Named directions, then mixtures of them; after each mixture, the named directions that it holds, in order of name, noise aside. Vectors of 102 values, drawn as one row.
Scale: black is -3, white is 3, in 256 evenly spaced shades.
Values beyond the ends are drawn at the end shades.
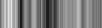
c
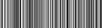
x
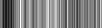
c, x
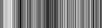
c, x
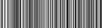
x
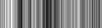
c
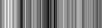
c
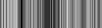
c, x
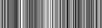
c, x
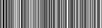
x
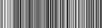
c, x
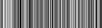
c, x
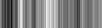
c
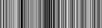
c, x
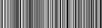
x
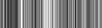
c, x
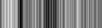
c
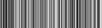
c, x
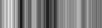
c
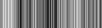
c, x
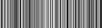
x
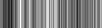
c, x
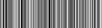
x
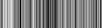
c, x
